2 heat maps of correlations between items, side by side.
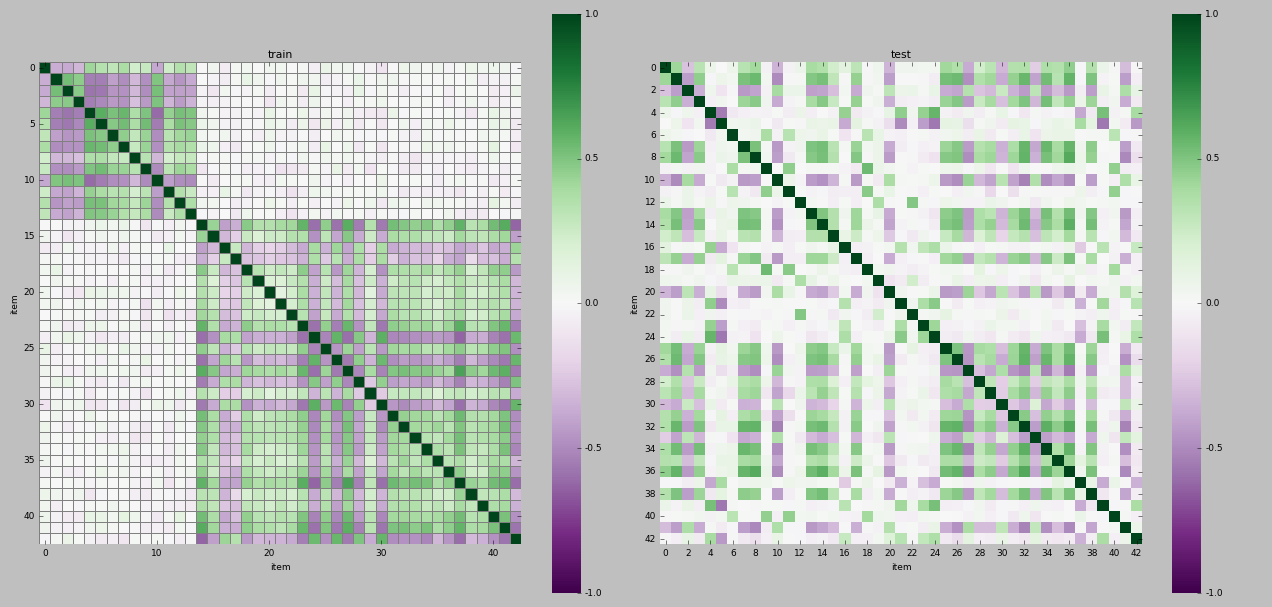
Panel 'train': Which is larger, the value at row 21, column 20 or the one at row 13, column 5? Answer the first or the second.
the second
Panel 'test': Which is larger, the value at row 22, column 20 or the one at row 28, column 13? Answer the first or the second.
the second
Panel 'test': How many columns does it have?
43
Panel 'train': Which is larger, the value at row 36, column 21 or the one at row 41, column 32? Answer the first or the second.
the second
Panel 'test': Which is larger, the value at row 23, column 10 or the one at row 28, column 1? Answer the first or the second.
the second
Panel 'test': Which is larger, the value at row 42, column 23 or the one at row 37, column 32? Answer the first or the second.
the first
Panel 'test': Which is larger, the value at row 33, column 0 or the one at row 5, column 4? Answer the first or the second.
the first
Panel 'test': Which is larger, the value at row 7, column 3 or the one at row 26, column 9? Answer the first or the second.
the first
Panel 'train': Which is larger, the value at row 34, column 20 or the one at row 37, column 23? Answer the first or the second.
the second
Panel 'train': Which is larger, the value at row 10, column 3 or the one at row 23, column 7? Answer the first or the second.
the first
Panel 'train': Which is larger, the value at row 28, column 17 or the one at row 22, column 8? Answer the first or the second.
the first
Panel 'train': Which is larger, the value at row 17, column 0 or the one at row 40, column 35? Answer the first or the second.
the second
